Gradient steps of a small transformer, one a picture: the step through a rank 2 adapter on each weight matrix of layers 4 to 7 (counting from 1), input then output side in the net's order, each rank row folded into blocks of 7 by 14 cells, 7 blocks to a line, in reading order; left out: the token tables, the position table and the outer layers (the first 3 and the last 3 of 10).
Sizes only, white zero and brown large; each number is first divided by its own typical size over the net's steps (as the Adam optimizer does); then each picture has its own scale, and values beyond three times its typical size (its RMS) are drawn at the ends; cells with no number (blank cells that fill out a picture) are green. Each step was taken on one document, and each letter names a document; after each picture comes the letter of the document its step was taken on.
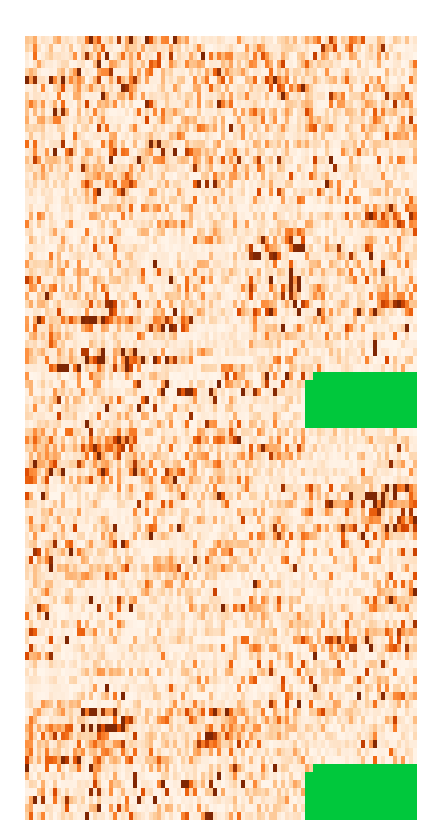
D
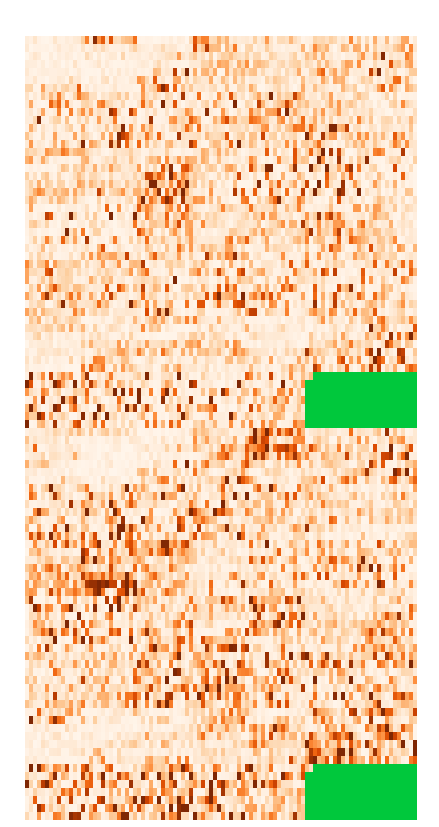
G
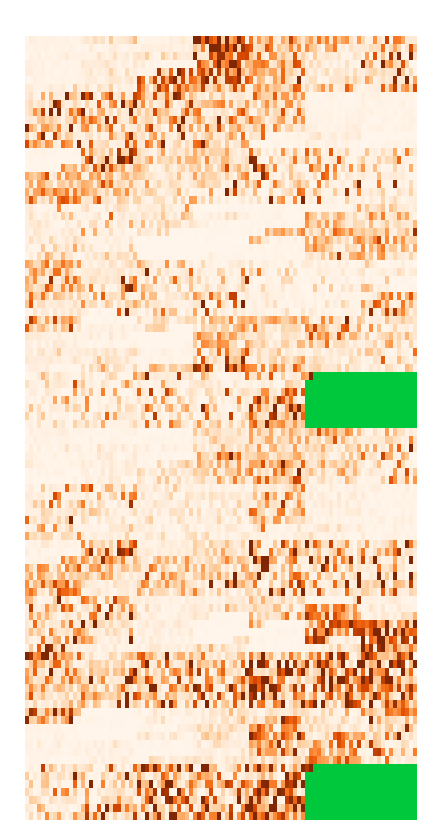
G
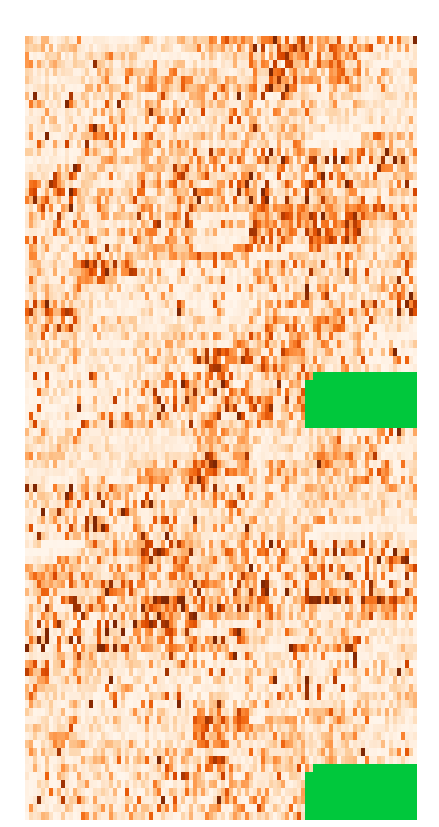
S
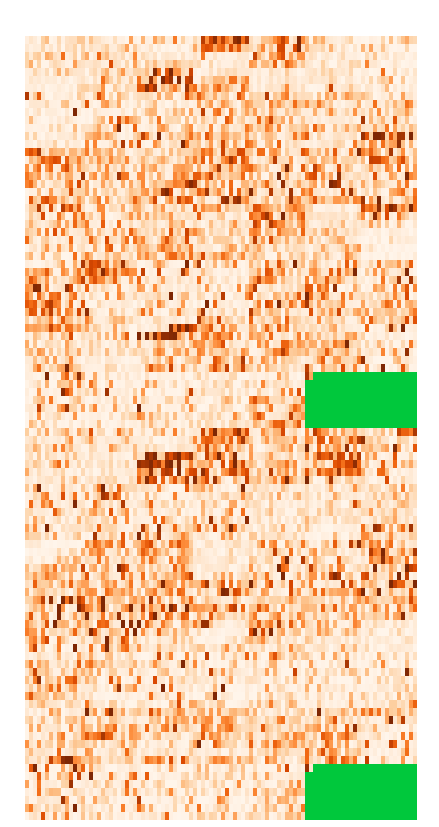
S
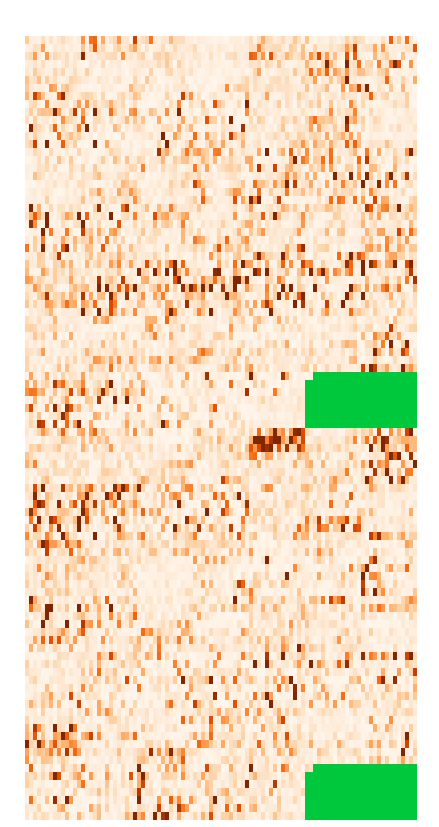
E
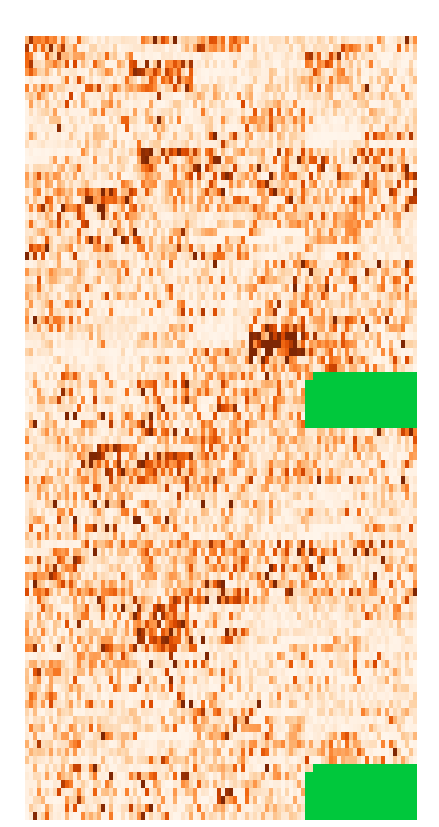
S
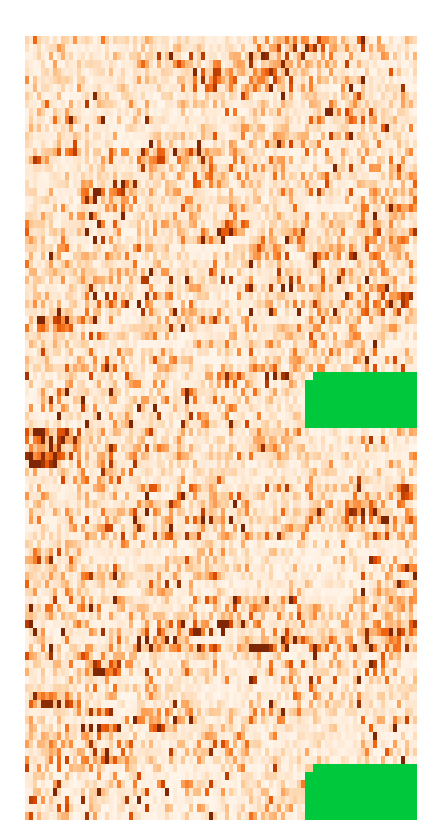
D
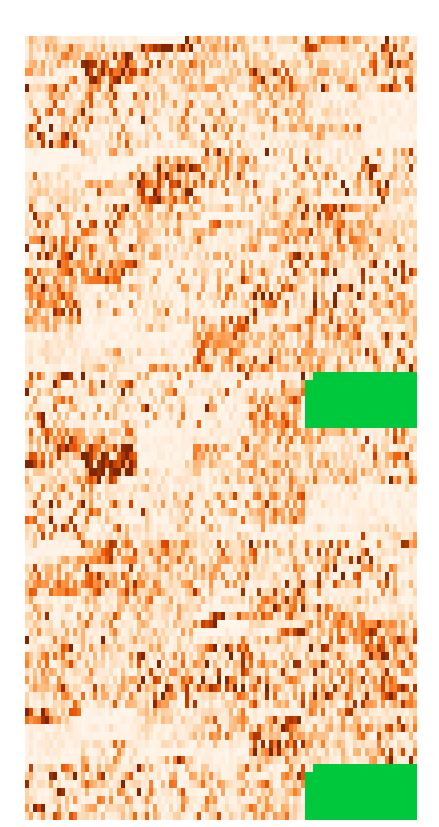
G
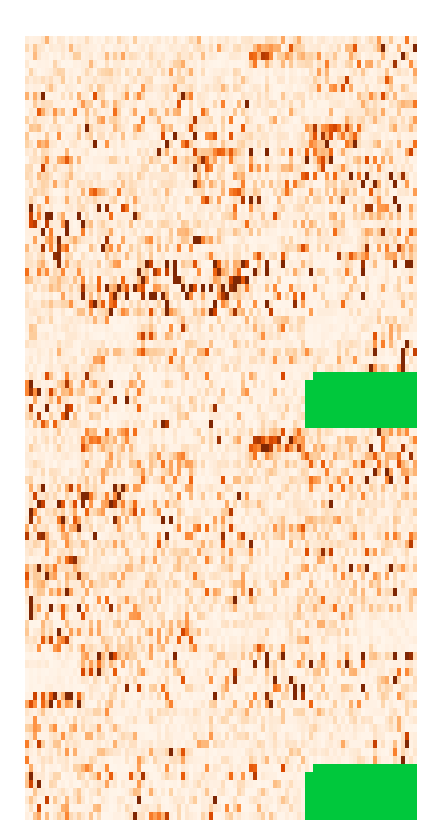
E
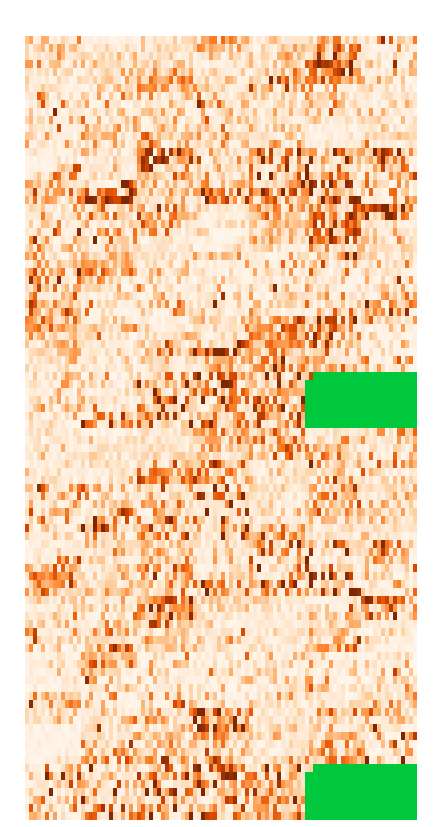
S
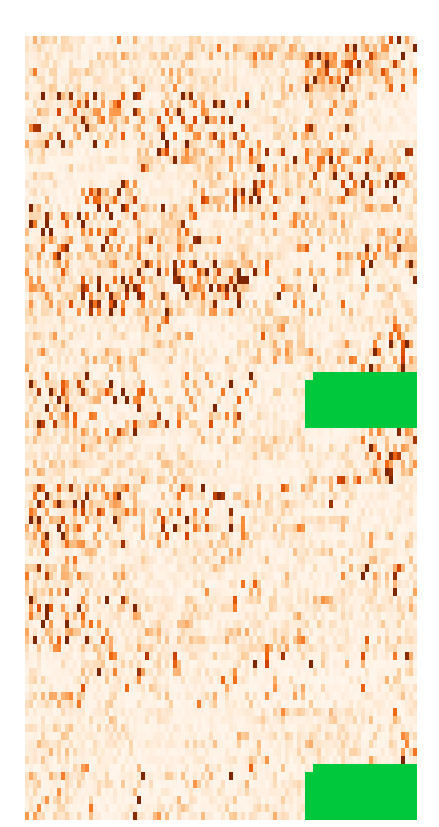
E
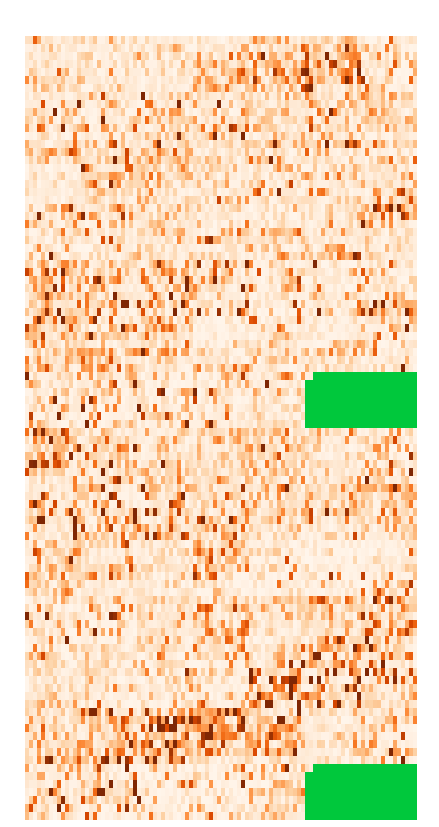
D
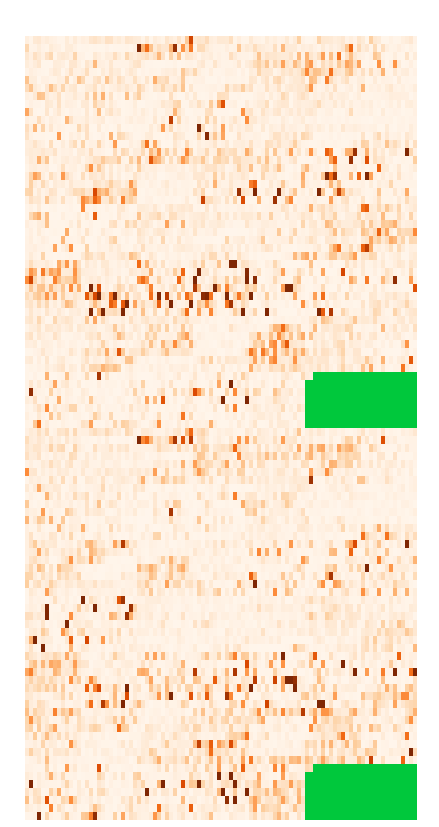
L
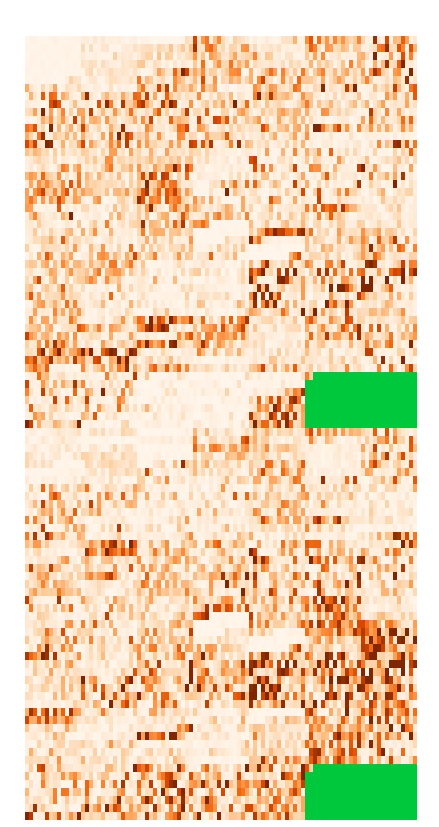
G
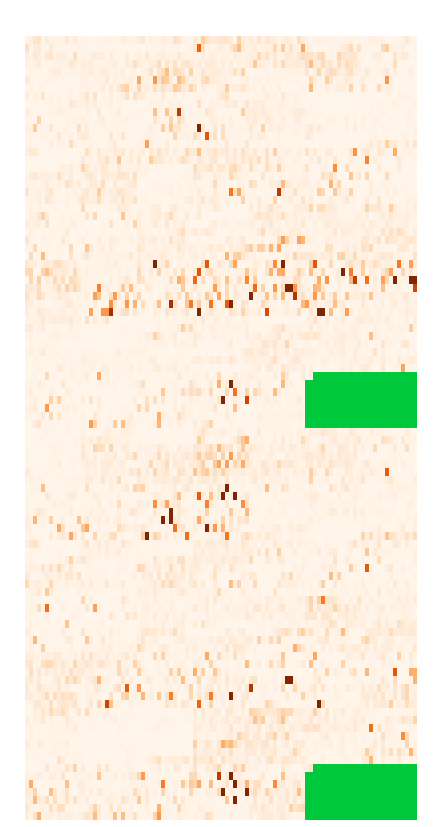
L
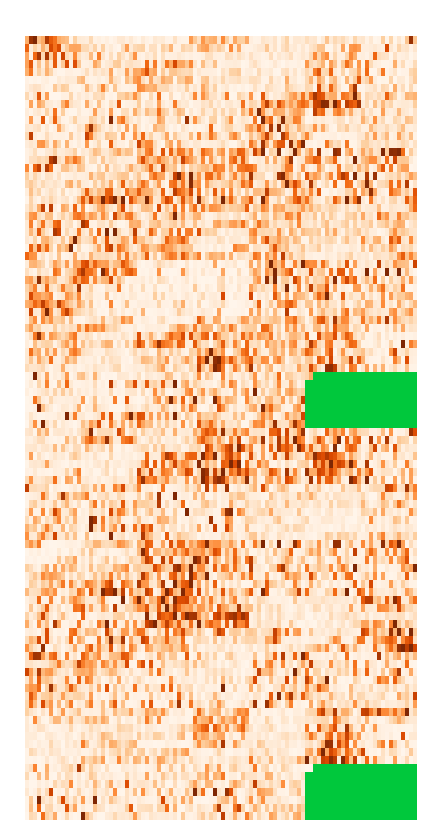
S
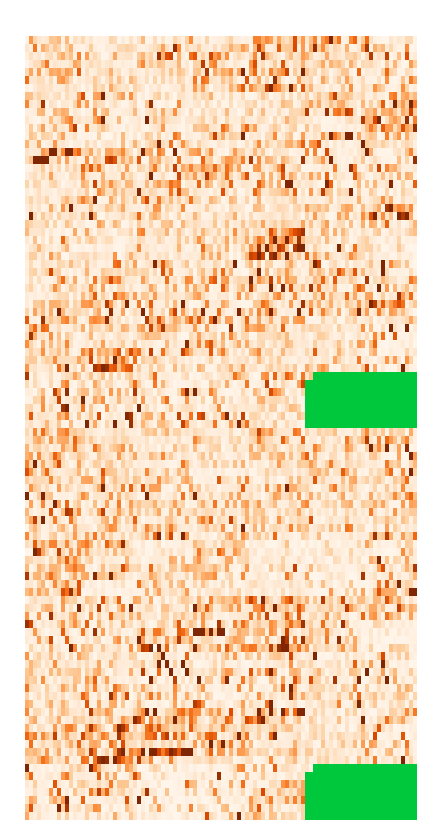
D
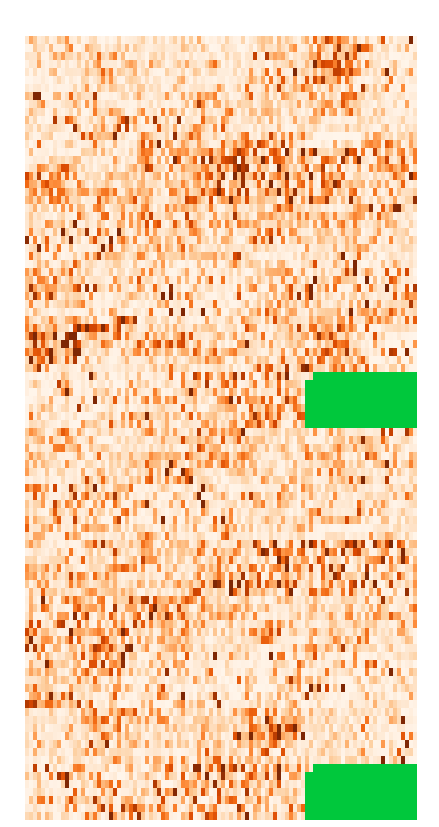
S
